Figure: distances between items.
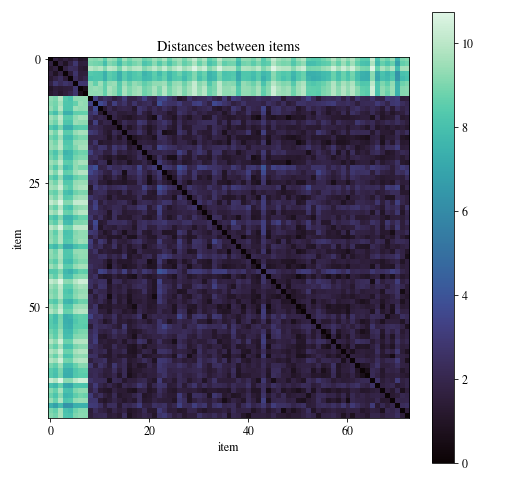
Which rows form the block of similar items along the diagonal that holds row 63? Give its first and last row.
8 to 72
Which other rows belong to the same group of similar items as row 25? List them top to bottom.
8, 9, 10, 11, 12, 13, 14, 15, 16, 17, 18, 19, 20, 21, 22, 23, 24, 26, 27, 28, 29, 30, 31, 32, 33, 34, 35, 36, 37, 38, 39, 40, 41, 42, 43, 44, 45, 46, 47, 48, 49, 50, 51, 52, 53, 54, 55, 56, 57, 58, 59, 60, 61, 62, 63, 64, 65, 66, 67, 68, 69, 70, 71, 72
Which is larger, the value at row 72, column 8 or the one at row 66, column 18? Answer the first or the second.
the second
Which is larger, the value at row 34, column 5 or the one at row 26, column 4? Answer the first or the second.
the first
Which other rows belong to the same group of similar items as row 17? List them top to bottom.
8, 9, 10, 11, 12, 13, 14, 15, 16, 18, 19, 20, 21, 22, 23, 24, 25, 26, 27, 28, 29, 30, 31, 32, 33, 34, 35, 36, 37, 38, 39, 40, 41, 42, 43, 44, 45, 46, 47, 48, 49, 50, 51, 52, 53, 54, 55, 56, 57, 58, 59, 60, 61, 62, 63, 64, 65, 66, 67, 68, 69, 70, 71, 72
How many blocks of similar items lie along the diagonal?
2
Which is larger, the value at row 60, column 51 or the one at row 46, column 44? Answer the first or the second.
the second
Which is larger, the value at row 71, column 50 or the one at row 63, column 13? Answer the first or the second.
the second
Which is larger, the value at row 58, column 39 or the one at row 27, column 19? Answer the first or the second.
the second
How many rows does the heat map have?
73
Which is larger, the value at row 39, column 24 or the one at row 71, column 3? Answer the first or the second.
the second
